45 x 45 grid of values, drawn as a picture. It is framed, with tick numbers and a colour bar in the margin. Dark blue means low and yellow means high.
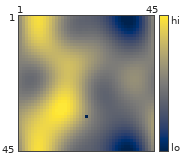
Calmest part: middle right. Ninth with the lowest average: top right. Lone odd cells: 1, lower than its neighbours. Ninth with the highest average: bottom left.
